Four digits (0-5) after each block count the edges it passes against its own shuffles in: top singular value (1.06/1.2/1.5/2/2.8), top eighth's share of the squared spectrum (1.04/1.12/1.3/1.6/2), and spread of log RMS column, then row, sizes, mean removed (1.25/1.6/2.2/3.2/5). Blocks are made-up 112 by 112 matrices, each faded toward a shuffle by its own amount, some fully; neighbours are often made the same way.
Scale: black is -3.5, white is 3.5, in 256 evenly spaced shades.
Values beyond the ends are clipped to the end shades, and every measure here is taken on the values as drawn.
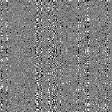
5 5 4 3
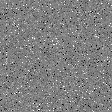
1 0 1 0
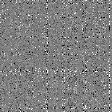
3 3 3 2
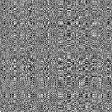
5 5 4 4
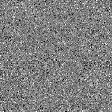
3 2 1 1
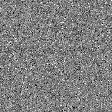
3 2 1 1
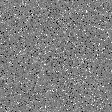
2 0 0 0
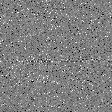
3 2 0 1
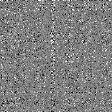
2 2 3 3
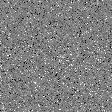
0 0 0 0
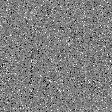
1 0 1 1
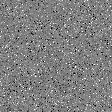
0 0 0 0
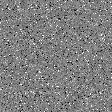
2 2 0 1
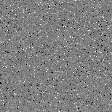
0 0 0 0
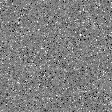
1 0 0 0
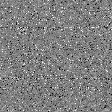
3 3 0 2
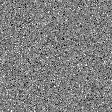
0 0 0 0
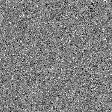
0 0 1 0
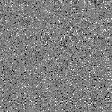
4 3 2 1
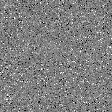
3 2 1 0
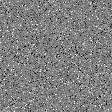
2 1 0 0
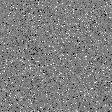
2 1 0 0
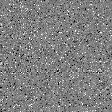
3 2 1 1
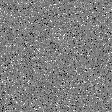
0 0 0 0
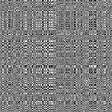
5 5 4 4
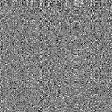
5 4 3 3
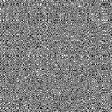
5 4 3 3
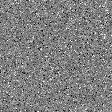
2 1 0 0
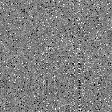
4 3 2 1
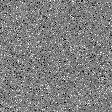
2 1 0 0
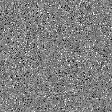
3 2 1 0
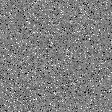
2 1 0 0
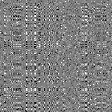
5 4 3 3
